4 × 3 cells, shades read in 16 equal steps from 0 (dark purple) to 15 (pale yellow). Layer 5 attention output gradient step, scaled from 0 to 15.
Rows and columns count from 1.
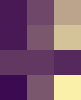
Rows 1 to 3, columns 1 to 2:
1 4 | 1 5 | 3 3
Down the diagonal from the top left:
1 5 2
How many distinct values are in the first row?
3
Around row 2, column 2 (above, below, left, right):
4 3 1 12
